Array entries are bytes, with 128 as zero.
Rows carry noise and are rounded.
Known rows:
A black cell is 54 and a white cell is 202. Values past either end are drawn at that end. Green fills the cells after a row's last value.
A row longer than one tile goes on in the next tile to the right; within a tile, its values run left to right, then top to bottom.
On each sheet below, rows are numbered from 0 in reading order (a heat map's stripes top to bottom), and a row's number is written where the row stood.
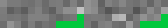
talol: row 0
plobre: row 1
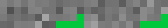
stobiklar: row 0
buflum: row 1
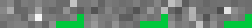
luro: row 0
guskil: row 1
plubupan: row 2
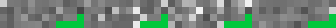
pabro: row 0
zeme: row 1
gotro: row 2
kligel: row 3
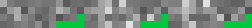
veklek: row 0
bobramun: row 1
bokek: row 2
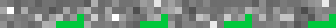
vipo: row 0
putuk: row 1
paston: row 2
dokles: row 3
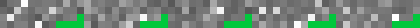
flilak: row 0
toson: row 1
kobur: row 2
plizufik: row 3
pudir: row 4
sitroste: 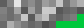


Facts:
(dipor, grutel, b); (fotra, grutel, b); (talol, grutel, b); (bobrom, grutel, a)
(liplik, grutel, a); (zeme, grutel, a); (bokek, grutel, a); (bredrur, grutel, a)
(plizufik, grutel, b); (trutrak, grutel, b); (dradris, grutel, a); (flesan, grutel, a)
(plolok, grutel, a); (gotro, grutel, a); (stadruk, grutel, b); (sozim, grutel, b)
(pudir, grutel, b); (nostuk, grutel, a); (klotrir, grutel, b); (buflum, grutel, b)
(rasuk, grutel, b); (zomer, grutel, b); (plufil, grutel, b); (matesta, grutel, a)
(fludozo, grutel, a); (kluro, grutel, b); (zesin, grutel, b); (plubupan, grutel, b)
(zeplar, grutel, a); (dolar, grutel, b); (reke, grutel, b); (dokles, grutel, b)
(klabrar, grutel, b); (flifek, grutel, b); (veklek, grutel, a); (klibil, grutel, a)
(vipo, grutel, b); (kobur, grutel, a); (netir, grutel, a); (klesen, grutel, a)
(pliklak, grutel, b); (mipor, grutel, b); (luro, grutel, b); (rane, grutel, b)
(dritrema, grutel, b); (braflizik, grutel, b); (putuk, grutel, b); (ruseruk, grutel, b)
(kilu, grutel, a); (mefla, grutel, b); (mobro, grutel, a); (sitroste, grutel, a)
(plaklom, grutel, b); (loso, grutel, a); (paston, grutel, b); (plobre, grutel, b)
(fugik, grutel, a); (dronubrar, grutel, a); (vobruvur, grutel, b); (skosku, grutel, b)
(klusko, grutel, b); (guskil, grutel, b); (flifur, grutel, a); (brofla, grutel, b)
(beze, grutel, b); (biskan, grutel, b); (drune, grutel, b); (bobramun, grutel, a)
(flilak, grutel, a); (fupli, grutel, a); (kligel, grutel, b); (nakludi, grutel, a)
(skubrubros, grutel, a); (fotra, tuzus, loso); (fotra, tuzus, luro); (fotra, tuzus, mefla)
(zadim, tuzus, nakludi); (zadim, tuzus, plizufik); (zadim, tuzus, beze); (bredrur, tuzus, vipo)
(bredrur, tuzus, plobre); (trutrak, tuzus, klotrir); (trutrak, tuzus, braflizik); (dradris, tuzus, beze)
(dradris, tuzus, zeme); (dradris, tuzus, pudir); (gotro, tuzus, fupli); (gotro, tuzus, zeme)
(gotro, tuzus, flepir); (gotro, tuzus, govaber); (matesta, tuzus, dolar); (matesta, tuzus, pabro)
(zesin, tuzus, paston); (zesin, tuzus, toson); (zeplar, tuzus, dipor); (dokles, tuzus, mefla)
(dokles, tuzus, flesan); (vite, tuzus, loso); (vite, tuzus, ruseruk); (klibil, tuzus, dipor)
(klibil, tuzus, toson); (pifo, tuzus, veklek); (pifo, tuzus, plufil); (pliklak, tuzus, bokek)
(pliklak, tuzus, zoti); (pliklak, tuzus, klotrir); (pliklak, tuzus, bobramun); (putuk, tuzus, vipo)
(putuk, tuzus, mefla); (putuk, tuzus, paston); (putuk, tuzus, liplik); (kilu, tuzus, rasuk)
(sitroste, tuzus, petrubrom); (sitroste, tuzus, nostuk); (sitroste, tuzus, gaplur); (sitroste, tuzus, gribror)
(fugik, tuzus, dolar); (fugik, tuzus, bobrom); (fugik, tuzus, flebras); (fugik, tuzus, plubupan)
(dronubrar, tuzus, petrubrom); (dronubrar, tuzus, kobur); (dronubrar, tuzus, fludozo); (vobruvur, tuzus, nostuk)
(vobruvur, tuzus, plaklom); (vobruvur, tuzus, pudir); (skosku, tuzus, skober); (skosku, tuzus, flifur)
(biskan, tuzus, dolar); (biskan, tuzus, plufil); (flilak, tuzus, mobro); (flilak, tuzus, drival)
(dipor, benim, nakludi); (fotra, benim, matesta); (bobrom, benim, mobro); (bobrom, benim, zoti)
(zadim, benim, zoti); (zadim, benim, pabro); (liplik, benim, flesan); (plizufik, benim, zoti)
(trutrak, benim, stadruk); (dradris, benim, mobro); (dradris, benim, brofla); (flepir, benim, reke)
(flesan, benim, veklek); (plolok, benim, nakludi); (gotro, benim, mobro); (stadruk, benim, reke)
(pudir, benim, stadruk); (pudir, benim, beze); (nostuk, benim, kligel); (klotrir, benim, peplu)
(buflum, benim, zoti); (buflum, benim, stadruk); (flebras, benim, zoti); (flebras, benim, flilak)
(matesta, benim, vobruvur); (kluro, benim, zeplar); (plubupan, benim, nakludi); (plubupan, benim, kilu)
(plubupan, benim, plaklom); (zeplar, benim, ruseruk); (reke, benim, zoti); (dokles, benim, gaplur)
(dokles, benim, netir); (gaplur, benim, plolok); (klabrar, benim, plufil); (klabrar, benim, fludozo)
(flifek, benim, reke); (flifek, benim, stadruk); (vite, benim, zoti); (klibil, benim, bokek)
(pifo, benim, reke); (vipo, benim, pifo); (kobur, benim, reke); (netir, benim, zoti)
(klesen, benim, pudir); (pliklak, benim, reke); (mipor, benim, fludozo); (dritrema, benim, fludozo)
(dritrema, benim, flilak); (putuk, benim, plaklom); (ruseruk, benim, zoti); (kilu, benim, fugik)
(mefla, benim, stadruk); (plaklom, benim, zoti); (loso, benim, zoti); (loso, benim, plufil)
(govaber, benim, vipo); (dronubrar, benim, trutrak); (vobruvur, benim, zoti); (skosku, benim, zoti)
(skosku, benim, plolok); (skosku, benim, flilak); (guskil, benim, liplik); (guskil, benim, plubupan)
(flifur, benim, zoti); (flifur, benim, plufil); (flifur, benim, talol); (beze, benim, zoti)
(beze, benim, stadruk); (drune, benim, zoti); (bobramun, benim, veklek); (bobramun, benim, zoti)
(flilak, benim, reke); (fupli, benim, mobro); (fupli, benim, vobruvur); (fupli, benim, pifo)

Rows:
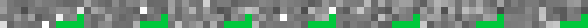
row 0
dipor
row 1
bobrom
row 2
braflizik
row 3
zesin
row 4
pifo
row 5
klibil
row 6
ruseruk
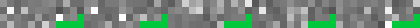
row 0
beze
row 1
mefla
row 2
dradris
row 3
loso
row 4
fupli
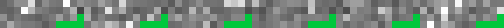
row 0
zadim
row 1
zoti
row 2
vite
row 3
flebras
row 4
kilu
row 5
trutrak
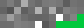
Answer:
drival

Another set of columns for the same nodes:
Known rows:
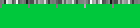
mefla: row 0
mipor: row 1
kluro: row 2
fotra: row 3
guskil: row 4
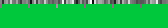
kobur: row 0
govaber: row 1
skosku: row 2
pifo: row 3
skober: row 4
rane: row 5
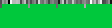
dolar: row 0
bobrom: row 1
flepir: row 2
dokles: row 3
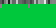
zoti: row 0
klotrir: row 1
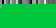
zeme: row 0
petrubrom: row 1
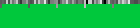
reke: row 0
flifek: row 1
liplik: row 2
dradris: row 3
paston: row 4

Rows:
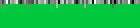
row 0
pliklak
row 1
plubupan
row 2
gotro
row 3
matesta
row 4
pudir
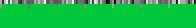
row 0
flilak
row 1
luro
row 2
plobre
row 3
toson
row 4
nostuk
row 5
vipo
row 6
fugik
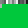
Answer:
putuk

